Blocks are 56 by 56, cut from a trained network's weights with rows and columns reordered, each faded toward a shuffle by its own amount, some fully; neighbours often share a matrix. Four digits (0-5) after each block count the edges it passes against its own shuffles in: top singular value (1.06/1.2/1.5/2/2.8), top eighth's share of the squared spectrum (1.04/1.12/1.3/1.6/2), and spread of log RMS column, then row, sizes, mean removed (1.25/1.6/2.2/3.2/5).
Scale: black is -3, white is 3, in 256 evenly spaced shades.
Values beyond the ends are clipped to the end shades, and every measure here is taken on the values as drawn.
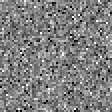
0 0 0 0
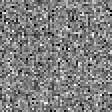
2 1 0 0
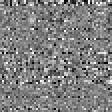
3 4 1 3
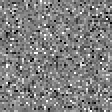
0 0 0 0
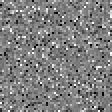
0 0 0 0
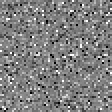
2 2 0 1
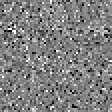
3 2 0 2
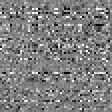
4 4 0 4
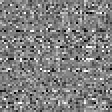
3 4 0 3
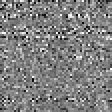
3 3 0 3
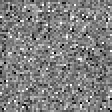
0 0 0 1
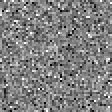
0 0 0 0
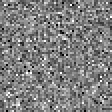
2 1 0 0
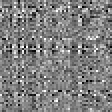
4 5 2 3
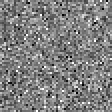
1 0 0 0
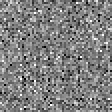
3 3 0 1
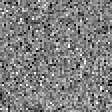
0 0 0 0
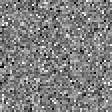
0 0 0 0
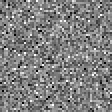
0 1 0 0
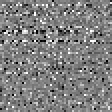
3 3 0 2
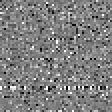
3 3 0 2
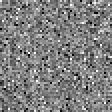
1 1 0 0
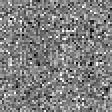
2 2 0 1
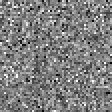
2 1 0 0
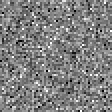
1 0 0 0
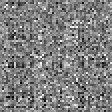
3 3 1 2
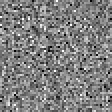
2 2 0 1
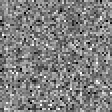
2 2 0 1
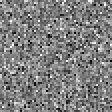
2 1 0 0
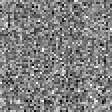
3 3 0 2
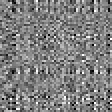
4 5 2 3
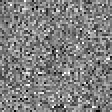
2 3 0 1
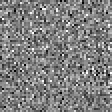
2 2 0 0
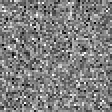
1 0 0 0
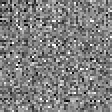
3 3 0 2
